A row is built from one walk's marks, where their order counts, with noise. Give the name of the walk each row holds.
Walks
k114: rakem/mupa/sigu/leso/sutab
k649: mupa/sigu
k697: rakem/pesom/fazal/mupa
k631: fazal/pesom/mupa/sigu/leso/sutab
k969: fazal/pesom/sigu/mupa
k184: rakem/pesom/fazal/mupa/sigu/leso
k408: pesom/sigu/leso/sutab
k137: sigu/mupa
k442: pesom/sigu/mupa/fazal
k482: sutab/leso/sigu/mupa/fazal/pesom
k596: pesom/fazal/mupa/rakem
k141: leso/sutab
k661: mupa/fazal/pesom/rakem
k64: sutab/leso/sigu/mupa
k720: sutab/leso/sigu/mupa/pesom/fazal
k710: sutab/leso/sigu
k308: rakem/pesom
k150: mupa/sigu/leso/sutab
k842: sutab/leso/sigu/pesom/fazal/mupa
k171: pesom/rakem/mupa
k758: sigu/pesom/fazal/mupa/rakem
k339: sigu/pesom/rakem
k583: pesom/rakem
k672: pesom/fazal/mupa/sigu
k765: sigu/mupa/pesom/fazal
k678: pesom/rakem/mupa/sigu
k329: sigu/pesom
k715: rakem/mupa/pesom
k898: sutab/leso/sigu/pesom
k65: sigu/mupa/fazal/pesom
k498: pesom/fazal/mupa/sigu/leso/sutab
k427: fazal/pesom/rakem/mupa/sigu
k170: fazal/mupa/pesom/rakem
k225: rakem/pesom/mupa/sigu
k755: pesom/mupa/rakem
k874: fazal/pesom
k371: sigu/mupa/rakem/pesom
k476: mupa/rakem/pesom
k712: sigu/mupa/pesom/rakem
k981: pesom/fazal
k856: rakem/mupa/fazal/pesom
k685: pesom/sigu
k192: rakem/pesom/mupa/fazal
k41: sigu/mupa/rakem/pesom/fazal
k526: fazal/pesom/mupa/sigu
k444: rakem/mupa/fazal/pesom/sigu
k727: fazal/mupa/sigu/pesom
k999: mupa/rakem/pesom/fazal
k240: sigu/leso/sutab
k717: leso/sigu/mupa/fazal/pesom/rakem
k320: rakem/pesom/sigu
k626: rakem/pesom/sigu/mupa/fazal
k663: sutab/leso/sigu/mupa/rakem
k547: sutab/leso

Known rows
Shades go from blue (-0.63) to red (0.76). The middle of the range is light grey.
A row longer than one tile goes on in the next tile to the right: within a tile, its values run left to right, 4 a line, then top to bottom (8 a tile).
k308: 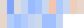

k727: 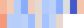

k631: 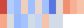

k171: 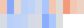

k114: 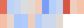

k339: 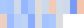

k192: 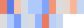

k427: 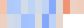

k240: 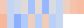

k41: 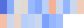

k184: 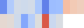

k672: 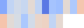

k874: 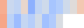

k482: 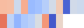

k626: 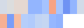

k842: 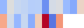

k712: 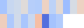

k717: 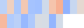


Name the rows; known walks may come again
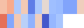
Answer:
k969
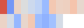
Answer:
k755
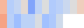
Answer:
k874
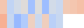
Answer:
k240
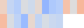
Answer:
k150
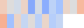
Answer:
k408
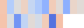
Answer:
k710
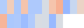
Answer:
k717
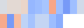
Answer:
k626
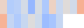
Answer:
k141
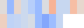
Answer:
k476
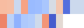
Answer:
k482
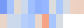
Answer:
k697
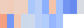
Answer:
k442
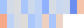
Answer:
k758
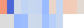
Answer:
k225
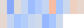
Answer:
k308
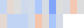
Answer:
k170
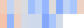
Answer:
k685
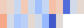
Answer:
k663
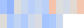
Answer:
k583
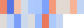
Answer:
k192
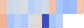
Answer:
k137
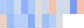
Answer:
k339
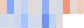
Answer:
k678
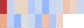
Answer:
k856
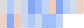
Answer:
k320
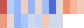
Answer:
k631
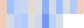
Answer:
k649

